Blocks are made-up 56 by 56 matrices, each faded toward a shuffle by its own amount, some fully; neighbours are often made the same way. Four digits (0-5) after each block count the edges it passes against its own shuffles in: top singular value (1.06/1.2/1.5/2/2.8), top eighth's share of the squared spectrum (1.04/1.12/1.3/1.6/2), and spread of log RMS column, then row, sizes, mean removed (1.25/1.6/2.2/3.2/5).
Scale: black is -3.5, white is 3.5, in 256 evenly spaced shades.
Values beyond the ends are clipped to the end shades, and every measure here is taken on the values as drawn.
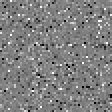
1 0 0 0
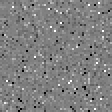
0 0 0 0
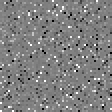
0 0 0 0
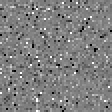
1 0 0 0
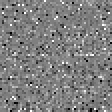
2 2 0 0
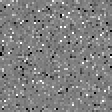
0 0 0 0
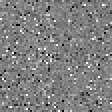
0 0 0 0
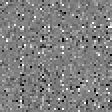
2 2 2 2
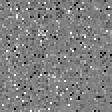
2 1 1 1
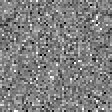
2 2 0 0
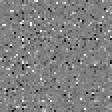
3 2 0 0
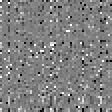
4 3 2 2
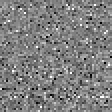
1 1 0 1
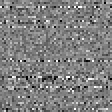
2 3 0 4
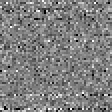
2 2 0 3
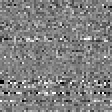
2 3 0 4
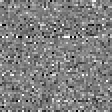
2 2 0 3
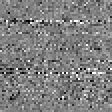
2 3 0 3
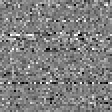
2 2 0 3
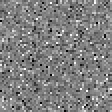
0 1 0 0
